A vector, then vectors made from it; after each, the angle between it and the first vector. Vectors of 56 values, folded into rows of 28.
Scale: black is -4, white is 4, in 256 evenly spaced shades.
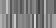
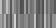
nearly parallel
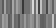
orthogonal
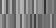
partly opposed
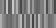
partly aligned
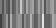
partly opposed
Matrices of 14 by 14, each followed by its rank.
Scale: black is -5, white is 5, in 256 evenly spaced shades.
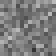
full rank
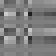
one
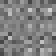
three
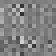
three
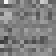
three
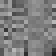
three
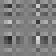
one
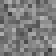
full rank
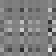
one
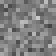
full rank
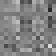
three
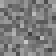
full rank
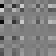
one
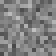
full rank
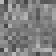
three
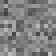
three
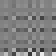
one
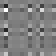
one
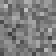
full rank
